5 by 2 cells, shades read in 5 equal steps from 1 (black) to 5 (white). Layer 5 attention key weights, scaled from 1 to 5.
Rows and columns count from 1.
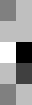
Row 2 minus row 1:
1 0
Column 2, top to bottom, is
4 4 1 2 4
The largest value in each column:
5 4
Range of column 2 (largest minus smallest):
3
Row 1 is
3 4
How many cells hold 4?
5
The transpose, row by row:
3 4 5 4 3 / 4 4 1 2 4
